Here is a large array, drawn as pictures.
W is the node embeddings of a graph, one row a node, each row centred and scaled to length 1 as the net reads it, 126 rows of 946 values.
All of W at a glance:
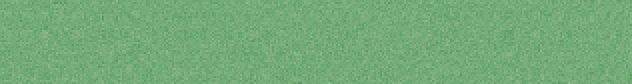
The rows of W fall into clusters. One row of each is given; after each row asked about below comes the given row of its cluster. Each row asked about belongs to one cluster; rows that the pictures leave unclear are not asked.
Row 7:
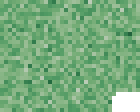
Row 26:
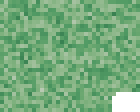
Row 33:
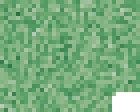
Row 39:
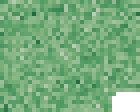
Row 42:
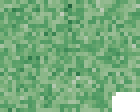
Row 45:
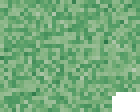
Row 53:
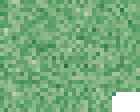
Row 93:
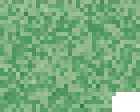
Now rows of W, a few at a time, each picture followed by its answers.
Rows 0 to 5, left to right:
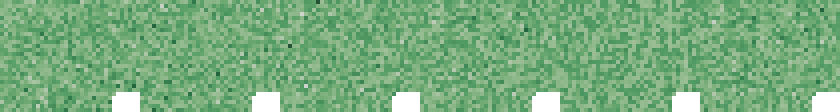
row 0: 93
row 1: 7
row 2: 53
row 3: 53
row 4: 33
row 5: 53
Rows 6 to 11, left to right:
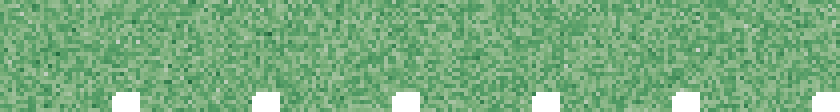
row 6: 42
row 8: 39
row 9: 7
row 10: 39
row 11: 26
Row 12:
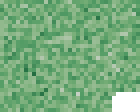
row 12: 45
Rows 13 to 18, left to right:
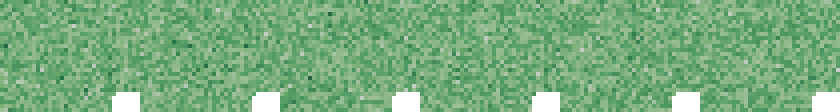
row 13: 33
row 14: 53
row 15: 93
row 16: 7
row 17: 39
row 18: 93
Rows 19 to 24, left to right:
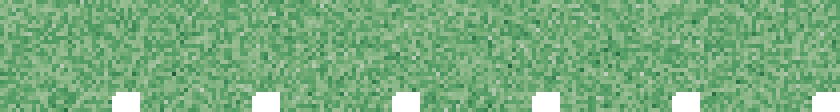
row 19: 93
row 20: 45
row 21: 26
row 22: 93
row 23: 42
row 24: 45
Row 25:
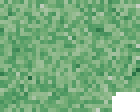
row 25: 93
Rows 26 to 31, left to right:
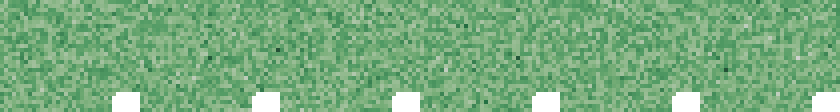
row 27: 39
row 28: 26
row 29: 45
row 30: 26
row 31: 45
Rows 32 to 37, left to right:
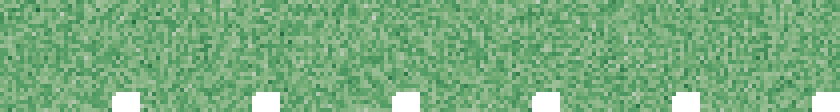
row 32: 42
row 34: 39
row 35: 42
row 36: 7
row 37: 33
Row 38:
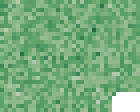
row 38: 53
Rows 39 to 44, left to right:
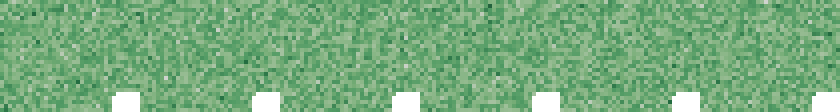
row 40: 42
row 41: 45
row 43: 7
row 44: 7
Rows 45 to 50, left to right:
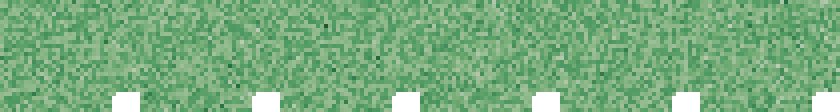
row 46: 93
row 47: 45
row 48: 93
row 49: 33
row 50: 93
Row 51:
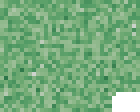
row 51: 45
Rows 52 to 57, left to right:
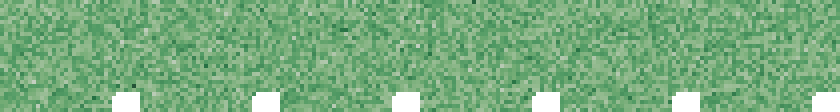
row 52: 93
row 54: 93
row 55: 26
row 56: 93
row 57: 45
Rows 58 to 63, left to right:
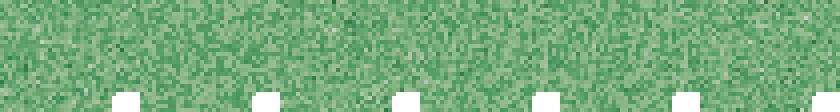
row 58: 45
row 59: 42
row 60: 26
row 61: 33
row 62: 33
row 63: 7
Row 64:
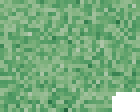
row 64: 93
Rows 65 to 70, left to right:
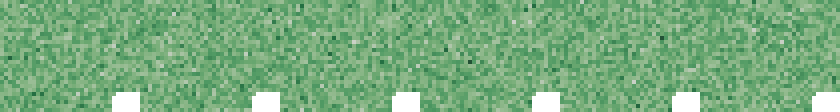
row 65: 45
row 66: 39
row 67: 33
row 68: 33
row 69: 33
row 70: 26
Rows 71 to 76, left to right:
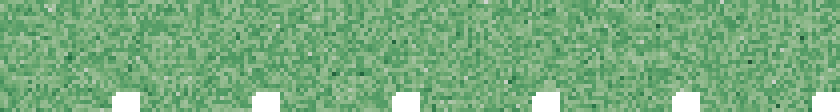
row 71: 39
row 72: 39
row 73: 42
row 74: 7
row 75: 26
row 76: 33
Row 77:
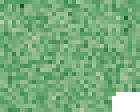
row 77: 33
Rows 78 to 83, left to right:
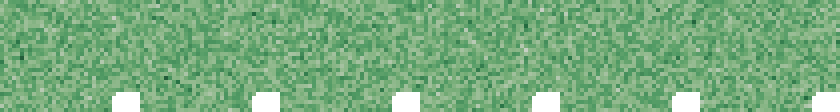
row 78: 26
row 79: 42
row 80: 26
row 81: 53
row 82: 42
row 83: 26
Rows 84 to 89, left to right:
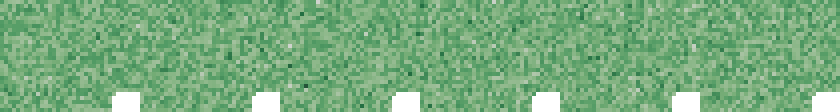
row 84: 39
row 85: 45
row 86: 53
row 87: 53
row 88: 42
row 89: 45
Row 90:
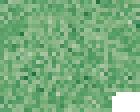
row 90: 39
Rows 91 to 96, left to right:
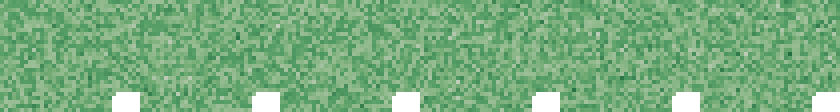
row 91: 26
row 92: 39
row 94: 45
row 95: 26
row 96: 45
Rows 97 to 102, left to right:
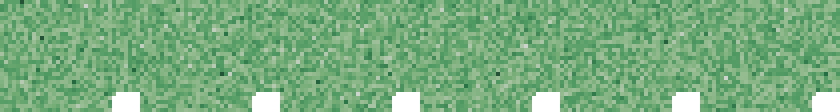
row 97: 33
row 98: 42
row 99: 45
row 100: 53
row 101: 45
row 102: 42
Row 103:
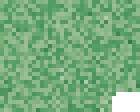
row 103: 7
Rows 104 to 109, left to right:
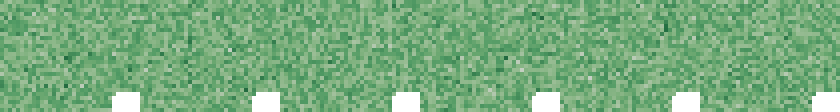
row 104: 39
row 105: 7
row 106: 33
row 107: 42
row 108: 53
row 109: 7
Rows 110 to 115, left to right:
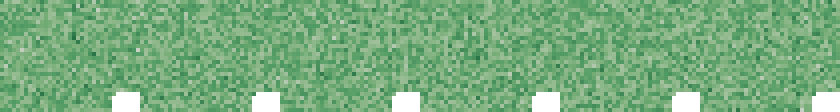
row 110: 39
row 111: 7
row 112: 33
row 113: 7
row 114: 26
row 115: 7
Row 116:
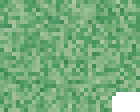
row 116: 53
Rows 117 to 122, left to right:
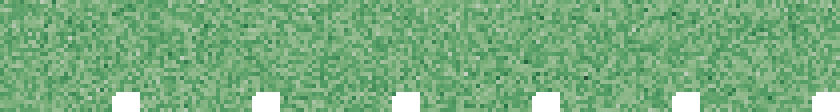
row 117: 26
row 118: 26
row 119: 7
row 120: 42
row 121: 42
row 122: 93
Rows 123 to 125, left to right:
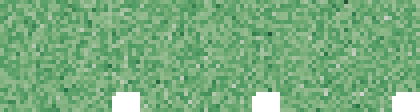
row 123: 33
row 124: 7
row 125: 7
